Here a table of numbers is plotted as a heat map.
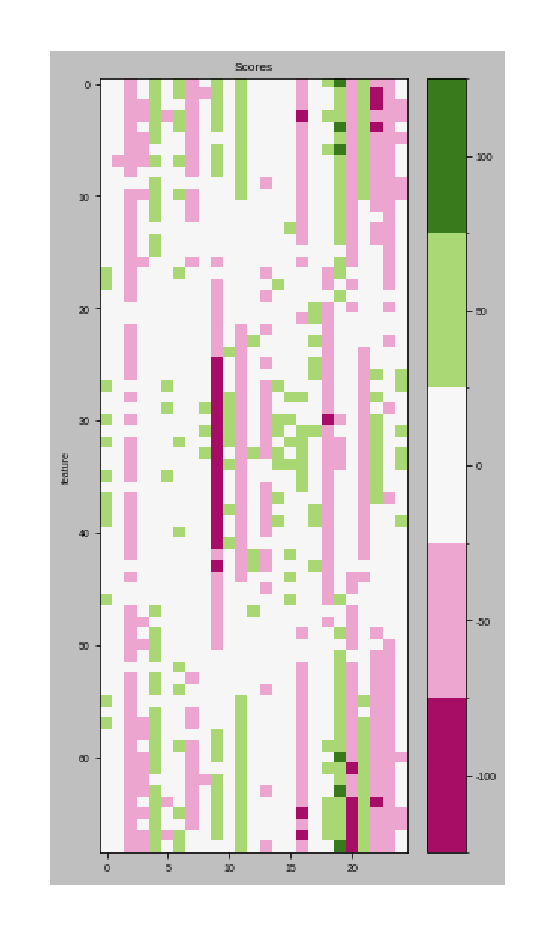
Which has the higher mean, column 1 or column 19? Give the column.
19
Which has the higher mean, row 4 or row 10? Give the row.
4
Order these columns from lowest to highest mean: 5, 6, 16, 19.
16, 5, 6, 19
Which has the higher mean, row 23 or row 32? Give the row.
32
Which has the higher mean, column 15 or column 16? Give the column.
15
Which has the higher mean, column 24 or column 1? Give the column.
1
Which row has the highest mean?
0
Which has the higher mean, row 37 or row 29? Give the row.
29
